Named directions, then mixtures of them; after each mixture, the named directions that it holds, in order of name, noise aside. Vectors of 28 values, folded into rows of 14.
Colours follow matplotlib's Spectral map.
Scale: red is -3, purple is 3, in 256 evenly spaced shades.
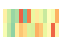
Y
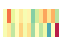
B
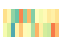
B, Y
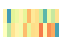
B, Y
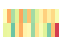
B, Y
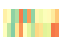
B, Y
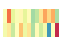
B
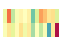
B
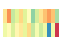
B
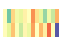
B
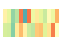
Y
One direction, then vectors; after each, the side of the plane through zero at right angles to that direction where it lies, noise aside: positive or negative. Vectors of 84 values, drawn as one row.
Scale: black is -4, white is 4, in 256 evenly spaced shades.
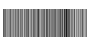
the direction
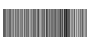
positive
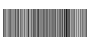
positive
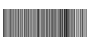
positive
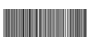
negative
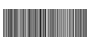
negative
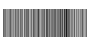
positive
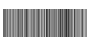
positive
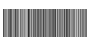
positive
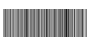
positive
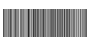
positive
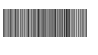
positive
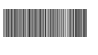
negative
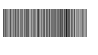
positive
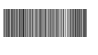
negative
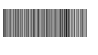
positive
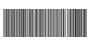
negative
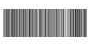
negative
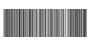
negative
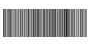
positive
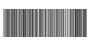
negative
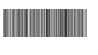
positive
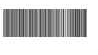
negative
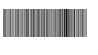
positive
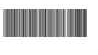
negative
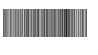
positive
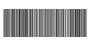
negative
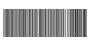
negative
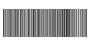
positive
